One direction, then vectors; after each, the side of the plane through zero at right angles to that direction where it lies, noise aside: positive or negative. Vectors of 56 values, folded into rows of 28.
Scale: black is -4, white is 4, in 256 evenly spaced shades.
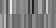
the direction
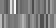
positive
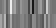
positive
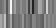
positive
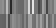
negative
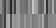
negative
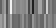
positive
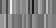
positive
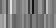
positive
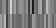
positive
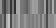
negative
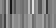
negative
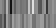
negative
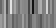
positive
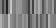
positive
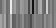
positive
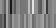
negative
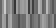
positive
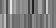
positive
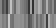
positive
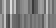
positive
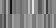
negative
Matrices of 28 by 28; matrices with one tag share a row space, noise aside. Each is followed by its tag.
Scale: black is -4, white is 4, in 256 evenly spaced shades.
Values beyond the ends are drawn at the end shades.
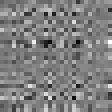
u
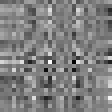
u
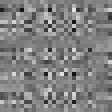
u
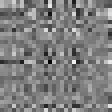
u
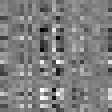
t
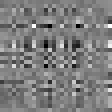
u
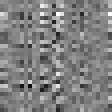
t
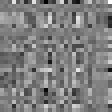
u
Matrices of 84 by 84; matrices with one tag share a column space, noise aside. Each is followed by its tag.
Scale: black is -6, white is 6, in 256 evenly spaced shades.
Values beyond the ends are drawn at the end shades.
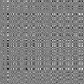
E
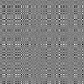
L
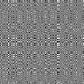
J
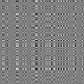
E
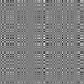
J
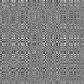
J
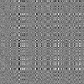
E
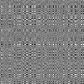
L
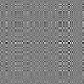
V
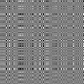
E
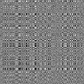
E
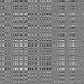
E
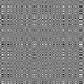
L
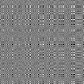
L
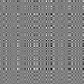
E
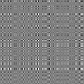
E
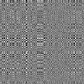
J
